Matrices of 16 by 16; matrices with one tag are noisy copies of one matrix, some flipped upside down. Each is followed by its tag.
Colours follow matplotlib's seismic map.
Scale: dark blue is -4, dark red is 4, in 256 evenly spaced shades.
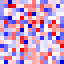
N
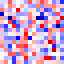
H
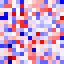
N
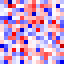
N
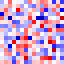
H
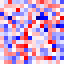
H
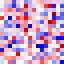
H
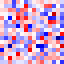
H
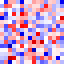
N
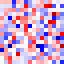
H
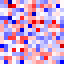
N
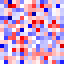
N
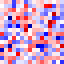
H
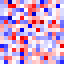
N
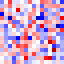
H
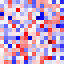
H
